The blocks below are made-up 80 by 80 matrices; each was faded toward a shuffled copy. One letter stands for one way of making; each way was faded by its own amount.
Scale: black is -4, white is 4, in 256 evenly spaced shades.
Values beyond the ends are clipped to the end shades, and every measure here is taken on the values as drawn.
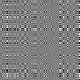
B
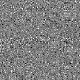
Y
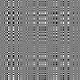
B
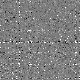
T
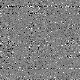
T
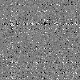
T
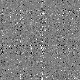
T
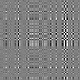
B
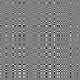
B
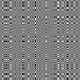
B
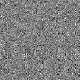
Y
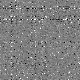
T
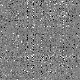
T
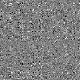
Y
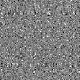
Y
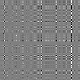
B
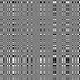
B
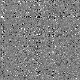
T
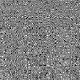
Y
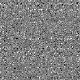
Y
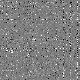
T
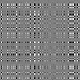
B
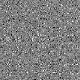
Y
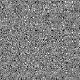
Y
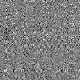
Y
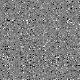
T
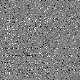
T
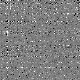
T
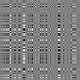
B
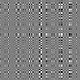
B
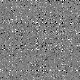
T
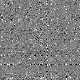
T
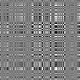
B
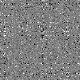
T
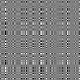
B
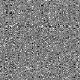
Y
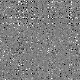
T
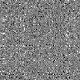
Y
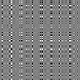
B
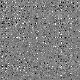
T
